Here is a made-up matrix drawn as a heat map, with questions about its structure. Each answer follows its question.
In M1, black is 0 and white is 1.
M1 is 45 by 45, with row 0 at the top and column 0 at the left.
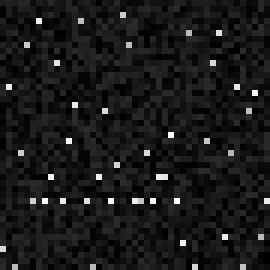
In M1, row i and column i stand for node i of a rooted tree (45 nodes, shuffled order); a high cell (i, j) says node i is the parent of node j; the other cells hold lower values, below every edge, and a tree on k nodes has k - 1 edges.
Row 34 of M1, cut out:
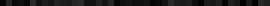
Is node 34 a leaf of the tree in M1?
yes
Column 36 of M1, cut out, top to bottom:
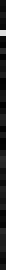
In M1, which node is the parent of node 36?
5
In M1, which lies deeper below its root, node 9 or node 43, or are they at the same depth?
node 43
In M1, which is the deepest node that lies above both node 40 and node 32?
44
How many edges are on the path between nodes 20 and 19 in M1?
6
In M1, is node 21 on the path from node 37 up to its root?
no
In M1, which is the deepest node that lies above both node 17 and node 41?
18
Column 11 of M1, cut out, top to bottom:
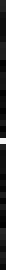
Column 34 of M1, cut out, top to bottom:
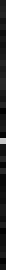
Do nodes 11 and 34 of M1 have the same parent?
yes
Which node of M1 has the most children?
33
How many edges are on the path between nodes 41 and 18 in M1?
1
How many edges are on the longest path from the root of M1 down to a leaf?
3
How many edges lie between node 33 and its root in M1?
0
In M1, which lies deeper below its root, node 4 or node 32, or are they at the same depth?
the same depth
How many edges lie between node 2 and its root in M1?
2
